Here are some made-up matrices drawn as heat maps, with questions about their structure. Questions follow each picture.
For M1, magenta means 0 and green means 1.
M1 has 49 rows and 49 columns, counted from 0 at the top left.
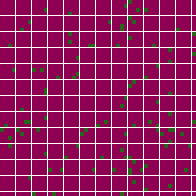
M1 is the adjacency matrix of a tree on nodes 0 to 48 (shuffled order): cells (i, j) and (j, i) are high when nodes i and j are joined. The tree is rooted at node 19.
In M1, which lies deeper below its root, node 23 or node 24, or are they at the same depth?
node 24
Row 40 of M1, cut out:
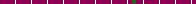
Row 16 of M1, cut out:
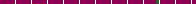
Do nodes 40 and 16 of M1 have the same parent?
no
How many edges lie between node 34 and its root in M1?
3
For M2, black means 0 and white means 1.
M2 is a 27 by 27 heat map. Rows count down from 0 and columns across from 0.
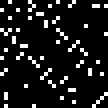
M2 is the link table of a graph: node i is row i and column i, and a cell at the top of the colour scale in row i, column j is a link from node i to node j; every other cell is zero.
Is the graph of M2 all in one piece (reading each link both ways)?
yes
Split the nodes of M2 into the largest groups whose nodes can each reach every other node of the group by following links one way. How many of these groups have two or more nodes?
1
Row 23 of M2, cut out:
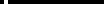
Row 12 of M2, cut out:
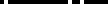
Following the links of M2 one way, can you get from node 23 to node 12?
yes
